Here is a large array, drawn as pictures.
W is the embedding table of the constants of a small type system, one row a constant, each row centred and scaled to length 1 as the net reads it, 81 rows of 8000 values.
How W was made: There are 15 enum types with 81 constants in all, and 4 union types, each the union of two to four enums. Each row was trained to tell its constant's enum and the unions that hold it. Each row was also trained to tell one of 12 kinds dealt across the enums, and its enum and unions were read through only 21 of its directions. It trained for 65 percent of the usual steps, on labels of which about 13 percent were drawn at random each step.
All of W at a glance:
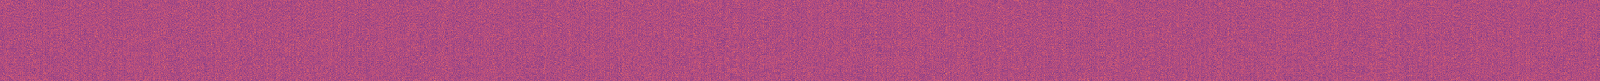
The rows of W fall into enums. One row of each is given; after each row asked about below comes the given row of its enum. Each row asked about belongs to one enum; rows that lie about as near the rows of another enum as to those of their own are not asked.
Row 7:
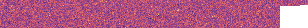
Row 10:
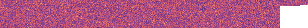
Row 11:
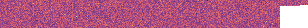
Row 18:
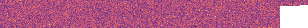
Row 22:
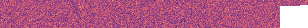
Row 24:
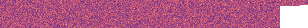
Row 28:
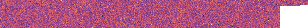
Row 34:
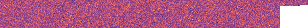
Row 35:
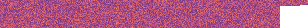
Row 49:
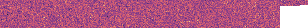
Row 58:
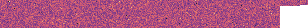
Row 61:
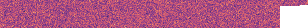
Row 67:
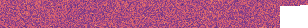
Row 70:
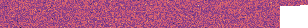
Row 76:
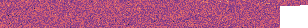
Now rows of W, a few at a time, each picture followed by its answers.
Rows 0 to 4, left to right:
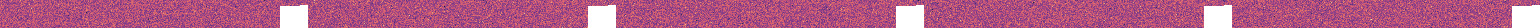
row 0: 7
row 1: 49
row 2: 61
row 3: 70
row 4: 67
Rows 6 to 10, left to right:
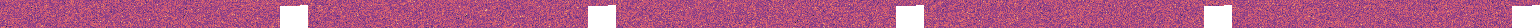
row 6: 11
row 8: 28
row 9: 24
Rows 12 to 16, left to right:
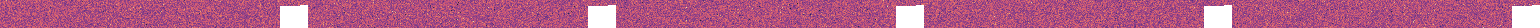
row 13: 7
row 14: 61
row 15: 28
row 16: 67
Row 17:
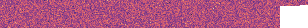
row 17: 7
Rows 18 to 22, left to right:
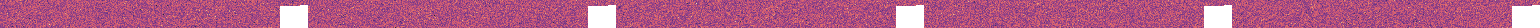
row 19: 35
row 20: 24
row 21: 18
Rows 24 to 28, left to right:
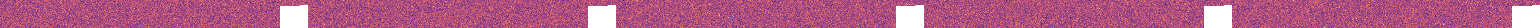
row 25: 61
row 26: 7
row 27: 18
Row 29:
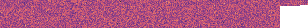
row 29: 10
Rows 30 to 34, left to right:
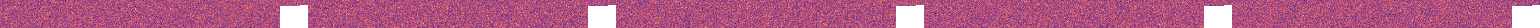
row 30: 11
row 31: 34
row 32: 24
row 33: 10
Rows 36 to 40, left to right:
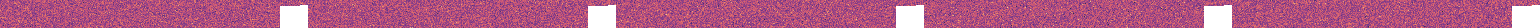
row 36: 10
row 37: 35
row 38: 76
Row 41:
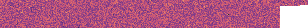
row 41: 70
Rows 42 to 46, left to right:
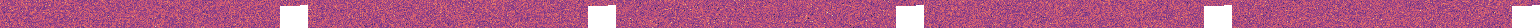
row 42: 61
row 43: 24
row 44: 10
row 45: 67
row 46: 58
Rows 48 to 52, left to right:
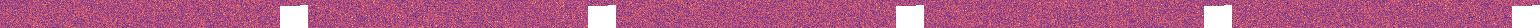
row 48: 10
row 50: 10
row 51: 18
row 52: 35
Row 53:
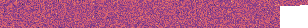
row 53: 24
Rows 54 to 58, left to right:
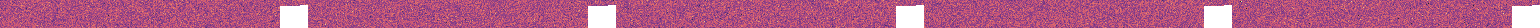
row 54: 35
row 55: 34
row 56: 61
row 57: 61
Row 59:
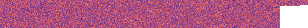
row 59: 70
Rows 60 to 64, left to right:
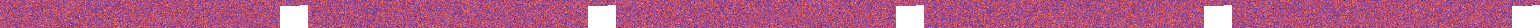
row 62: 35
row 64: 18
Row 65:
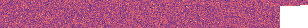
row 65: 70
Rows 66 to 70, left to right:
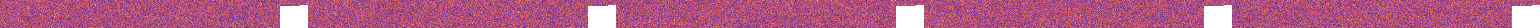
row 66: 67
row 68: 7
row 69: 24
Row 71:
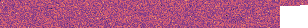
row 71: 70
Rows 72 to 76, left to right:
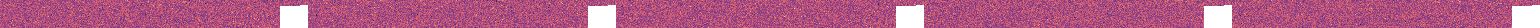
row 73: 18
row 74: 67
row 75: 70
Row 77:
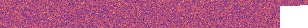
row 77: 67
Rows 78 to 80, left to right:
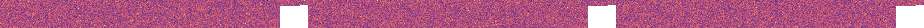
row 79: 18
